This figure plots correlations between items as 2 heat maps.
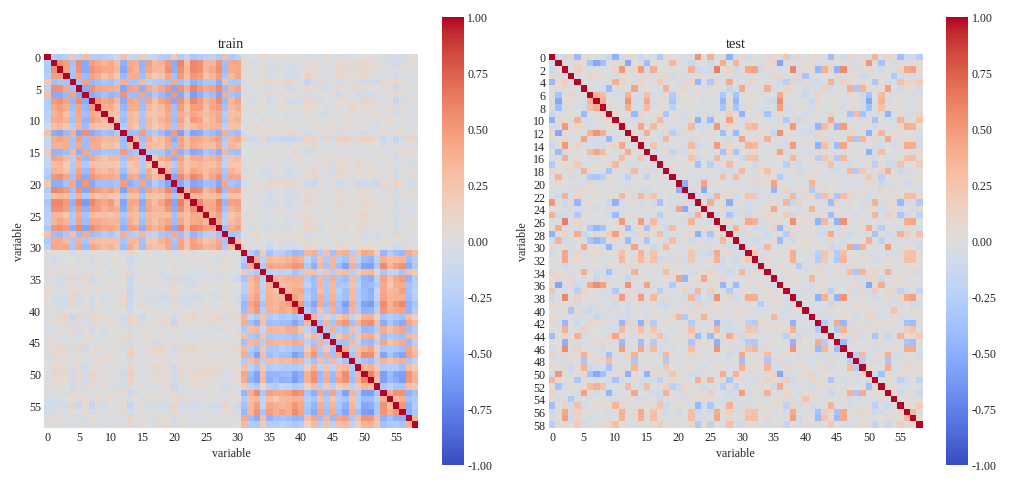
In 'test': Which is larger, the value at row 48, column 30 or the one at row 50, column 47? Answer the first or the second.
the second
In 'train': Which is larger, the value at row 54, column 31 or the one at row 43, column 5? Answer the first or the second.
the second
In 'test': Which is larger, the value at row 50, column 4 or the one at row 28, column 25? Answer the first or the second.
the first
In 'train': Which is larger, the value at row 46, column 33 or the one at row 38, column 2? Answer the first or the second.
the second
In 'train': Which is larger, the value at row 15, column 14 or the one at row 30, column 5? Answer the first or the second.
the second
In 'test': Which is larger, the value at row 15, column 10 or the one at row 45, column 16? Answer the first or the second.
the first
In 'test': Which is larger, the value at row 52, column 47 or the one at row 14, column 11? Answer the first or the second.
the second
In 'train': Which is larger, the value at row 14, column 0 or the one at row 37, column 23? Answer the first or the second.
the second
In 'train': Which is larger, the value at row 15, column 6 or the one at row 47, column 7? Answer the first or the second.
the first
